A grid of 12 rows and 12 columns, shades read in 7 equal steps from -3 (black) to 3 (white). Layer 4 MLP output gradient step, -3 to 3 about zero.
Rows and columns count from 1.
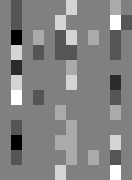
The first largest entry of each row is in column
7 11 7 2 7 2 2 6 7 11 7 11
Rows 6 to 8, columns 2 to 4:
2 0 0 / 3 0 -1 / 0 0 0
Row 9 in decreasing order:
1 0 0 0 0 0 0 0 0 0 0 -1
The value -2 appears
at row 5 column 2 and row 6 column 11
